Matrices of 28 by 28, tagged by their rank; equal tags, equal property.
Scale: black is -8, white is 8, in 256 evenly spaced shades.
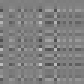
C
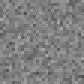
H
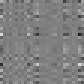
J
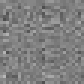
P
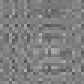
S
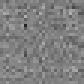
P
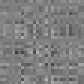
S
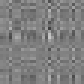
J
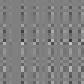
C
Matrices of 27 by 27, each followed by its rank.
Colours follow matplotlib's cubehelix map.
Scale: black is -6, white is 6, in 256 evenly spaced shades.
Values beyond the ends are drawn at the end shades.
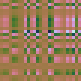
one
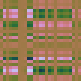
one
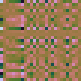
two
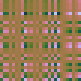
one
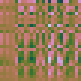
two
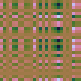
one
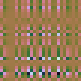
one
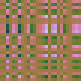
one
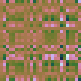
two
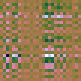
two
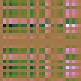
one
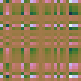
one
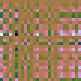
two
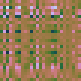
two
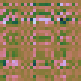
two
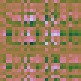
two
